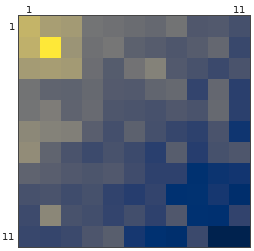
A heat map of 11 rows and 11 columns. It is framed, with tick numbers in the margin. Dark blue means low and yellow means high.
The top left is the ninth with the highest average. Values rise toward the top left. In the top left lies a patch that is higher than the rest. Overall the values sit about 30% of the way up the scale. The bottom right is the ninth with the lowest average. The centre is the smoothest part.
